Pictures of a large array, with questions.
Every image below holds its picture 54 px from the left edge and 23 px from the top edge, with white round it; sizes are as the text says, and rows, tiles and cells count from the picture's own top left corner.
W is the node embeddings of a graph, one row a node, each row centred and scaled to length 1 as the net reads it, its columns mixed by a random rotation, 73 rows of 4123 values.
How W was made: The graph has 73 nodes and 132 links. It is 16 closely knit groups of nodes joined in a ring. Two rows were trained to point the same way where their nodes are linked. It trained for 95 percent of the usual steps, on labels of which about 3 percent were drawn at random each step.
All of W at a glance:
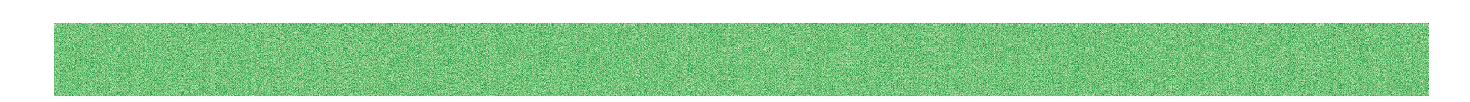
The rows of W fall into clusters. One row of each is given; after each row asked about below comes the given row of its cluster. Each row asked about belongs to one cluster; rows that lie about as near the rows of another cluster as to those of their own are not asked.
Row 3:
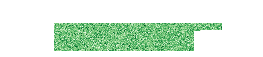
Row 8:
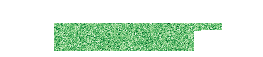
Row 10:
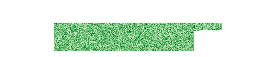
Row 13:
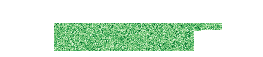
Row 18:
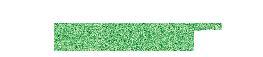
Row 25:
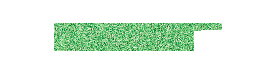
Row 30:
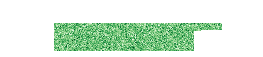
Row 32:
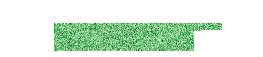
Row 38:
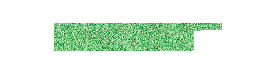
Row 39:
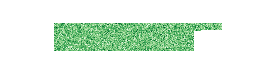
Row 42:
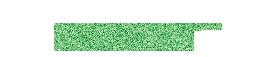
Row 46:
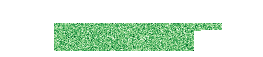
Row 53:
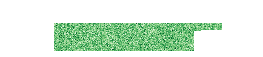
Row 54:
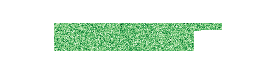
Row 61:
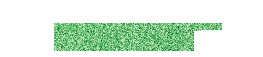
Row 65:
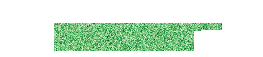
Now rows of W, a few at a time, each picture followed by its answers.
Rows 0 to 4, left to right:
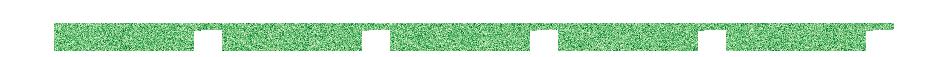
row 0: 65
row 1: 42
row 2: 42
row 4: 25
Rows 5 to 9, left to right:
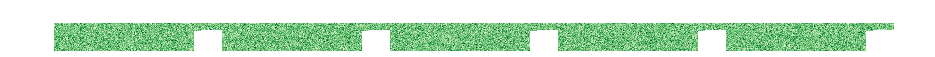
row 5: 8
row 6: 30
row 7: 53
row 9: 13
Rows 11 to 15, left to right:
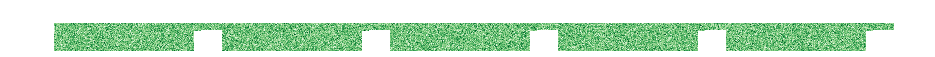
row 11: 25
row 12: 39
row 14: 18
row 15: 54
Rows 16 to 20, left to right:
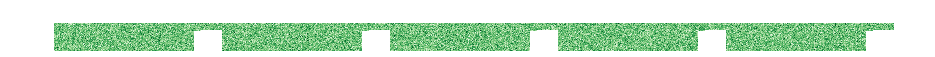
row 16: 30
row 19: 13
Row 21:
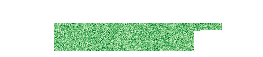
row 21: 38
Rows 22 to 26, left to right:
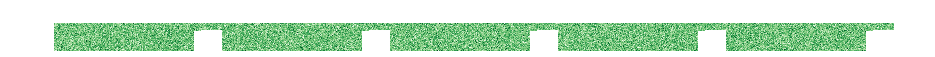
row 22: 61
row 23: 30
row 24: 25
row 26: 53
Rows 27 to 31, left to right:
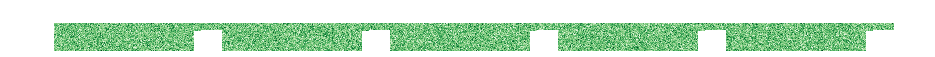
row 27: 25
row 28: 65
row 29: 10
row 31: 8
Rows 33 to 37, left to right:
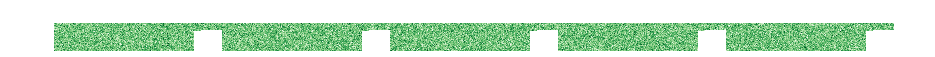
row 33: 38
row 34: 61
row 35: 39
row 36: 18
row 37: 30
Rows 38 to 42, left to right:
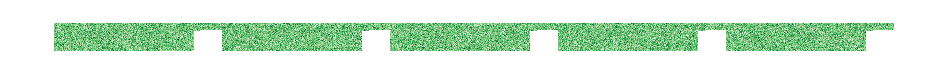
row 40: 30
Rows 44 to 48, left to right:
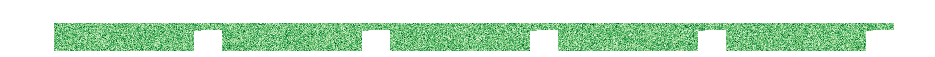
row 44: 18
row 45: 32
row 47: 13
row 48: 54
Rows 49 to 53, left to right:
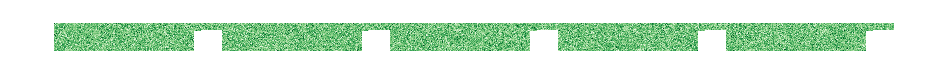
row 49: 39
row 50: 3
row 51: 13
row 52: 46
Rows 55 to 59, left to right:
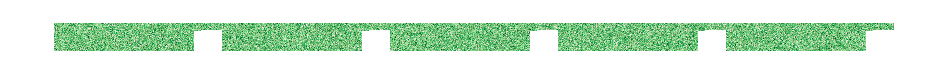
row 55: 25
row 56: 8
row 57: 61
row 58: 13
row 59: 38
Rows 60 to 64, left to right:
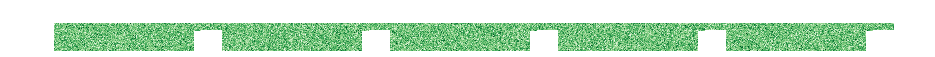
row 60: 3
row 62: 65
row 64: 3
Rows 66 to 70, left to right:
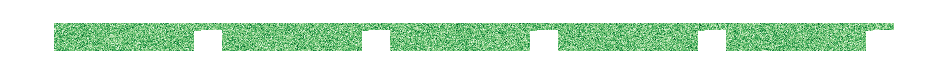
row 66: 53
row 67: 3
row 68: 54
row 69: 46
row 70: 10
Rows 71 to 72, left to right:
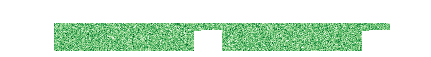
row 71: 46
